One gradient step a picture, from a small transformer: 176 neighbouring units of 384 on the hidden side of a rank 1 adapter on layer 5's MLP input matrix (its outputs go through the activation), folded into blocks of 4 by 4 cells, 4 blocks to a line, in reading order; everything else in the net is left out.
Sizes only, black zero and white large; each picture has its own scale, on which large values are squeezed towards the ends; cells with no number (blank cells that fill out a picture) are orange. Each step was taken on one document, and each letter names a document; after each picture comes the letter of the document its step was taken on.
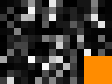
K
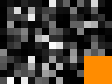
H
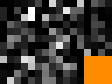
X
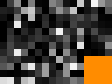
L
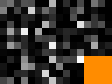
H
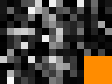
K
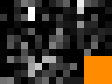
X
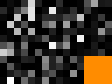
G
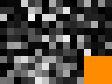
K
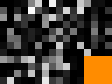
X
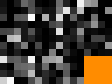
X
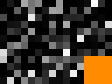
G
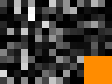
H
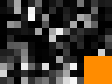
L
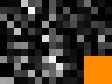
K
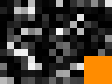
L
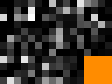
X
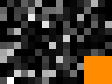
G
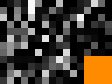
G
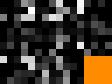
X
